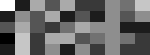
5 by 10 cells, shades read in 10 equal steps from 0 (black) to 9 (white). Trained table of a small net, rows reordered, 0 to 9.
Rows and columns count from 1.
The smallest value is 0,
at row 4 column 1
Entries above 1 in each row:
9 7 8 9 8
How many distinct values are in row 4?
7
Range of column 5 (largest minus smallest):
5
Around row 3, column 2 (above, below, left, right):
5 7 3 3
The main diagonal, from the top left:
9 5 3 6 1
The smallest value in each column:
0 1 2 2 1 2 1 5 1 1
